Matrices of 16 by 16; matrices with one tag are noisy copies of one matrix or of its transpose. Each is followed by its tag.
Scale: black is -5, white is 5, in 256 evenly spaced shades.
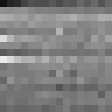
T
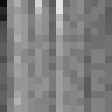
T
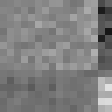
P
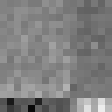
P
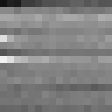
T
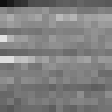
T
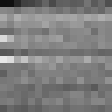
T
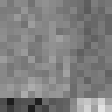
P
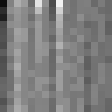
T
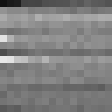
T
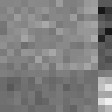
P
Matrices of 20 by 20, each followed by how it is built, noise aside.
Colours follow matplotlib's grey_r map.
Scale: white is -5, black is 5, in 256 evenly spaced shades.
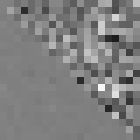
upper triangular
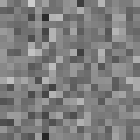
low rank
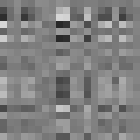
low rank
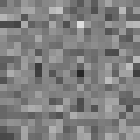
low rank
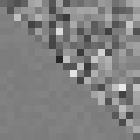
upper triangular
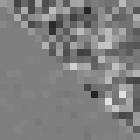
upper triangular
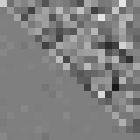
upper triangular
